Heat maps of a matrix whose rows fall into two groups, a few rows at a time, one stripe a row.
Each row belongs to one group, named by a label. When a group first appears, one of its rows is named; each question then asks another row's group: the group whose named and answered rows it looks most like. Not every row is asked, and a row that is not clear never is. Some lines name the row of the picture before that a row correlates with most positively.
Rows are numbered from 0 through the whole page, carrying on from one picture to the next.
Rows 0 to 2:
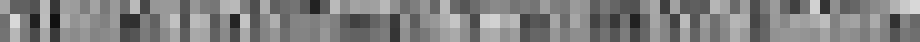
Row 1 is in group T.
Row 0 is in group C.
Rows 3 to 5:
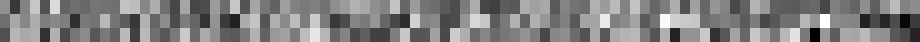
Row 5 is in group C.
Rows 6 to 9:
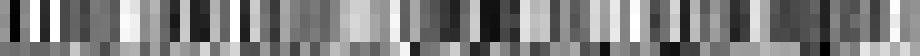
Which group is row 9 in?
C
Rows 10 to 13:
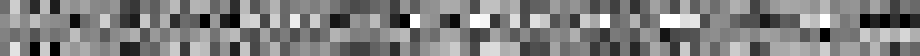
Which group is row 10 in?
T
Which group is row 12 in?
C
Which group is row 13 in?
T
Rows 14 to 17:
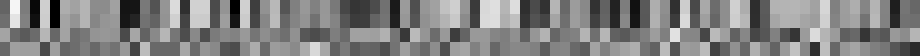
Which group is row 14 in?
T
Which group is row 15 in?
T
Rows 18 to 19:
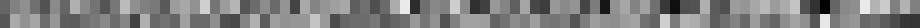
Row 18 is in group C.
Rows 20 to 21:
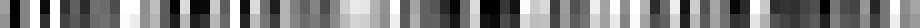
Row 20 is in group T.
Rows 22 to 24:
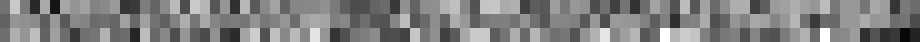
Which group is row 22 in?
T
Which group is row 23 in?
C
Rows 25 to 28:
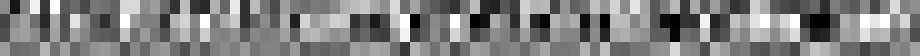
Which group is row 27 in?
C
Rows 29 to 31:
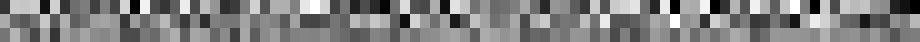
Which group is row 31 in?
T
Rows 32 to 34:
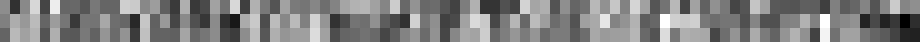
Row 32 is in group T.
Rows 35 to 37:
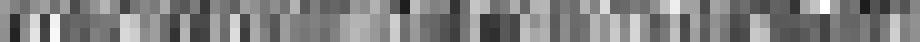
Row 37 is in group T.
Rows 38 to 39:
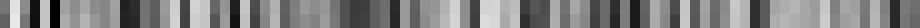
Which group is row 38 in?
T
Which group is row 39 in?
T
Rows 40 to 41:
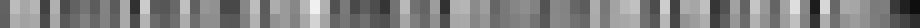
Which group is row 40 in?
C
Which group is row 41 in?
C
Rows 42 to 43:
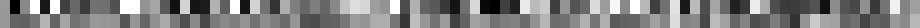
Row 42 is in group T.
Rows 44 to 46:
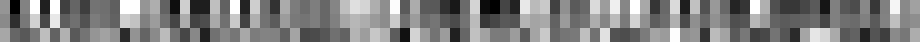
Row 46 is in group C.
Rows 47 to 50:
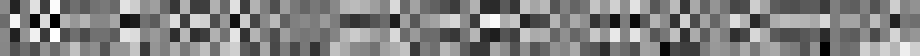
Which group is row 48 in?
T
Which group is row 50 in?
C
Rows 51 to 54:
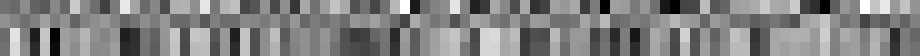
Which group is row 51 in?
C
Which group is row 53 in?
T
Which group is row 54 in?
T
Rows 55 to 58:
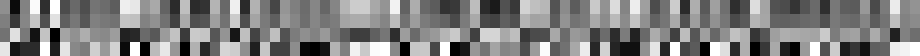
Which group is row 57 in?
T
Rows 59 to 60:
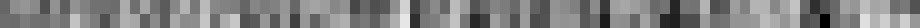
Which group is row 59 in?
C
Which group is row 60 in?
C
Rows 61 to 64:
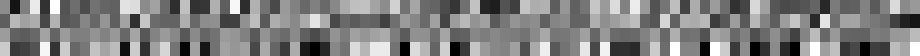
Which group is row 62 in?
C
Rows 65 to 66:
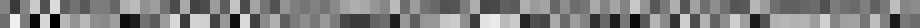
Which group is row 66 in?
T
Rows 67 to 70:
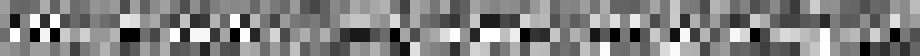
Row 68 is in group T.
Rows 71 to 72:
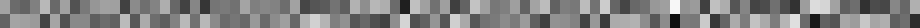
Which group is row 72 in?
C
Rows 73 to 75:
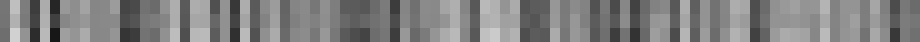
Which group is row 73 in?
T
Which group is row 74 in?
T
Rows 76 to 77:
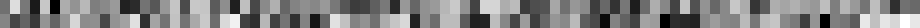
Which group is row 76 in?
T
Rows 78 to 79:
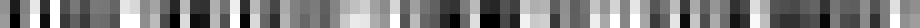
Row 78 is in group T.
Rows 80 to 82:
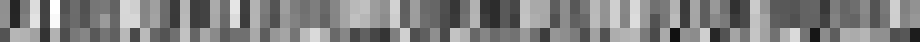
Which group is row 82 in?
C
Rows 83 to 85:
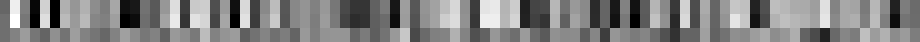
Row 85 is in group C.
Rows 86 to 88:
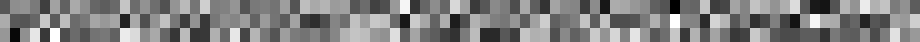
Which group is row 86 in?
C
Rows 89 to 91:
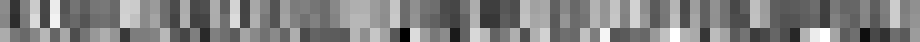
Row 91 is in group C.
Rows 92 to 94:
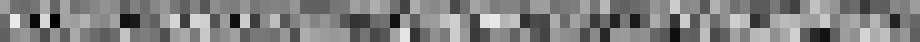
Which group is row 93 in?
T
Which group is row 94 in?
C
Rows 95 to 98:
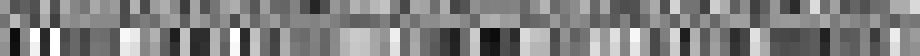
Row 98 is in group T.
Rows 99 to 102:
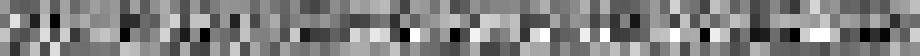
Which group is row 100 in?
T
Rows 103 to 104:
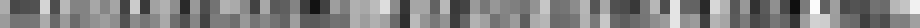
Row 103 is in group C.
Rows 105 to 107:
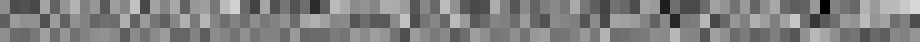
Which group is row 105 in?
C
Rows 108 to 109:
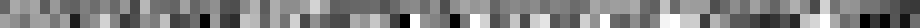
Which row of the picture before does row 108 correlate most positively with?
106
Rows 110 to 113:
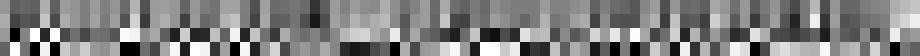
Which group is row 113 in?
T
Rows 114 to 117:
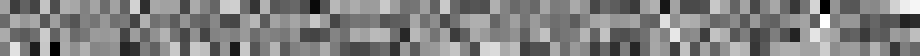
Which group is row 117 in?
T
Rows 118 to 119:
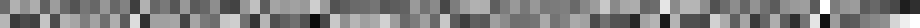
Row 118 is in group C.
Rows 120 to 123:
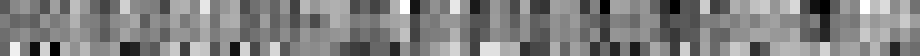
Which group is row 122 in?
C
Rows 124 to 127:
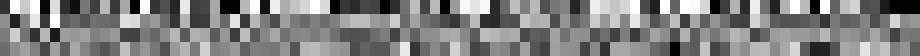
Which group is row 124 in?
C
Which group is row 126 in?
T
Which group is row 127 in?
C
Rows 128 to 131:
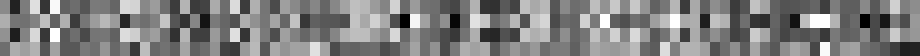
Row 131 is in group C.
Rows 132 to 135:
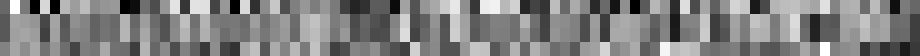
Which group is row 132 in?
T
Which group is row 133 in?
C
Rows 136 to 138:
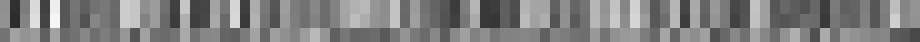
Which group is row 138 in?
C
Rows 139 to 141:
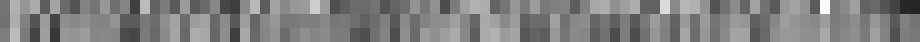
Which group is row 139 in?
C
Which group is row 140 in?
T
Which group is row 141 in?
T
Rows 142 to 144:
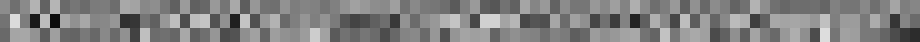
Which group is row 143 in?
T
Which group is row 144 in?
C
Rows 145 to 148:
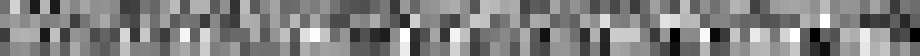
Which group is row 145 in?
T
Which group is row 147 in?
C
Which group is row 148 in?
C
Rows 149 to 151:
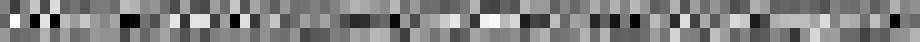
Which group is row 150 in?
T
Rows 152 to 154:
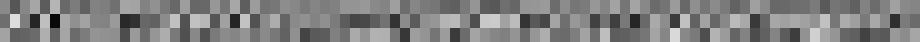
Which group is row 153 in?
T
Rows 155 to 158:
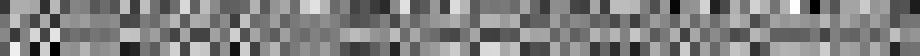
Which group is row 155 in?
C
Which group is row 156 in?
T
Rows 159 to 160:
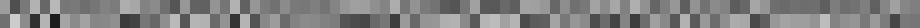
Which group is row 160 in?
T
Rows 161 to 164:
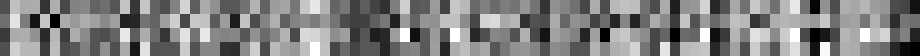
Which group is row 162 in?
T
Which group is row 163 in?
C
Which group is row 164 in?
C
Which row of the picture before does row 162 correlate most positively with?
160
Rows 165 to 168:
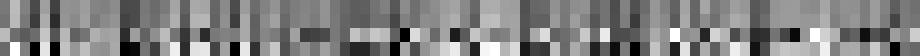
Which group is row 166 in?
T
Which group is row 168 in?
T
